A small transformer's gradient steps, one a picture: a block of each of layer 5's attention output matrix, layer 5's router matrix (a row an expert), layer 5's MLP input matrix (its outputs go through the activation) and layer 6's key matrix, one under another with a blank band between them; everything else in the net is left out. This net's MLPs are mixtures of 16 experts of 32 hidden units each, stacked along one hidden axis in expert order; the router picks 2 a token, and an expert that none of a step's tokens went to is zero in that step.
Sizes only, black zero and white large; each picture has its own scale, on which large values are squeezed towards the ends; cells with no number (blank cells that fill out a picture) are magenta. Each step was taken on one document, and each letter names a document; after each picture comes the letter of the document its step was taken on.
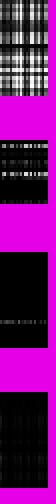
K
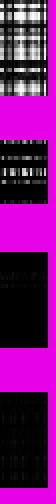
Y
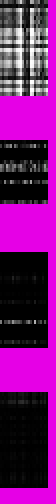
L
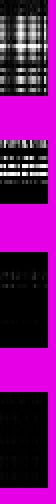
Y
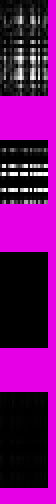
K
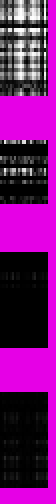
Y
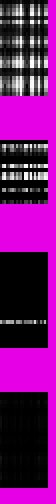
K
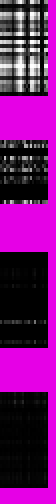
L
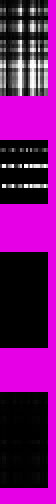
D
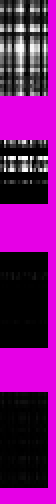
L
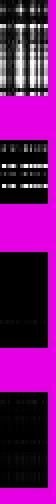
D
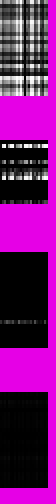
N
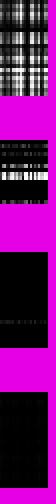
K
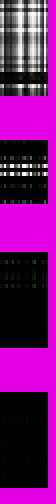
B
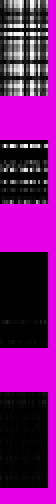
L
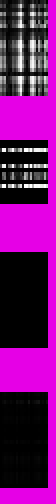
D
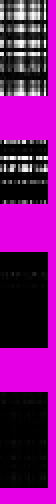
Y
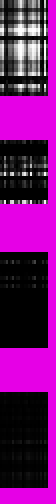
B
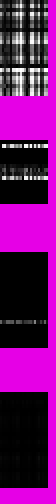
K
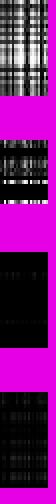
L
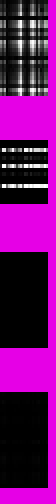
D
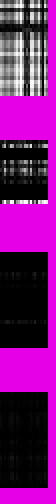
N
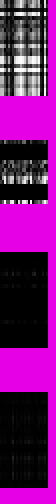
N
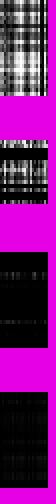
N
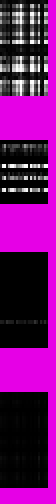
K
